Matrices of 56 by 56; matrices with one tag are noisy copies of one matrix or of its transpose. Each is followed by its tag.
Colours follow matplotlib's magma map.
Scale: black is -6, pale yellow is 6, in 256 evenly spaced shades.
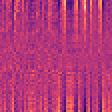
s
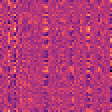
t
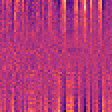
s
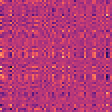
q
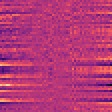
s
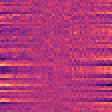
s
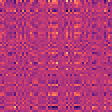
q
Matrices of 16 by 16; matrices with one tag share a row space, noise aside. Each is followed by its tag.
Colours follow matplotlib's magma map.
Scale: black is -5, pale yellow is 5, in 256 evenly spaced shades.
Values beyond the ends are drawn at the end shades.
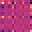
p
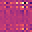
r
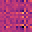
r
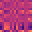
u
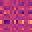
u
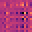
r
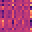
p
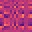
u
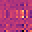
r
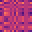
u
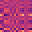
u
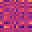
u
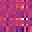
r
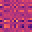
u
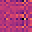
r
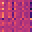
p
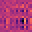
r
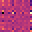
p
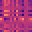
u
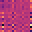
p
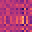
r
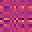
u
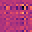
r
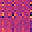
p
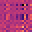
r
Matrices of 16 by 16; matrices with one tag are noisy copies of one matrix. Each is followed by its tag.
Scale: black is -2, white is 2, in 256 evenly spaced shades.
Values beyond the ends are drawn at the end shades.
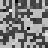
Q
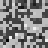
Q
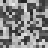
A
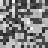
Q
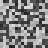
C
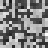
Q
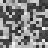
A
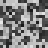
A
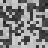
A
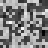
A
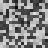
C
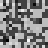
Q
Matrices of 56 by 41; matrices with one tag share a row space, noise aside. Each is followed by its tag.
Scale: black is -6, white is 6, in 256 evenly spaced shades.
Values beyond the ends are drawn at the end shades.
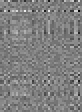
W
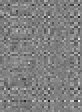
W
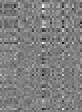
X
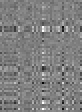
X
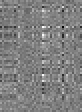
X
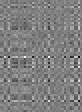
W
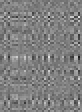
W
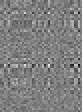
W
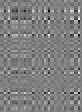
W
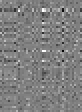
X
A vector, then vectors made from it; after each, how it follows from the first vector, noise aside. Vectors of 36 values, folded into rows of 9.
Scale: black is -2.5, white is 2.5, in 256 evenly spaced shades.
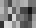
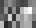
negated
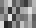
negated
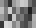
copied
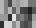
copied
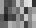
reversed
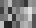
negated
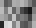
copied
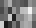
negated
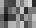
reversed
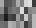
reversed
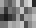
reversed
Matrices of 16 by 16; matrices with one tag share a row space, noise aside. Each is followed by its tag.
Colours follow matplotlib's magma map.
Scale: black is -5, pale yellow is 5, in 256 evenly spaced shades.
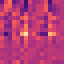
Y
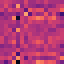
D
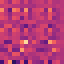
Y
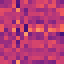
D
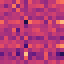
D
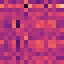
D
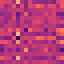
D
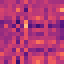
D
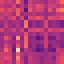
D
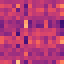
D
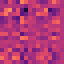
Y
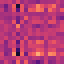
D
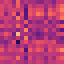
D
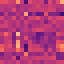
D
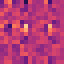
Y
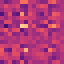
Y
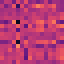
D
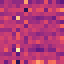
D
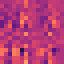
Y
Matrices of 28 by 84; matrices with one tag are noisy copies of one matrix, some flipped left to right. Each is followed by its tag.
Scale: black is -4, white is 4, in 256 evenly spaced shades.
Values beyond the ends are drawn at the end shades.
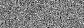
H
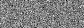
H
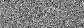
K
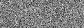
K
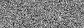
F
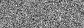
F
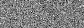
H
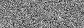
F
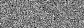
H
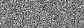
H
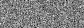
H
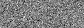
F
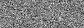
F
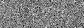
K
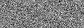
F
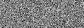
K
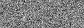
F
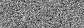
F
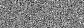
H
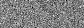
H
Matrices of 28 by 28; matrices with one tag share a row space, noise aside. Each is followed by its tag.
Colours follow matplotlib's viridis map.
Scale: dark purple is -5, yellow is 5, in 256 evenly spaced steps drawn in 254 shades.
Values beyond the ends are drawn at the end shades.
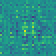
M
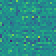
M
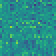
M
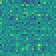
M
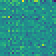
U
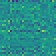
U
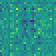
M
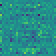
M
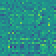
U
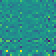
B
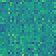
U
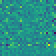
B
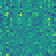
B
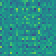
M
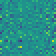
B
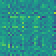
U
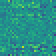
U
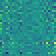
B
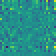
B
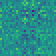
M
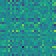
U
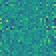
B
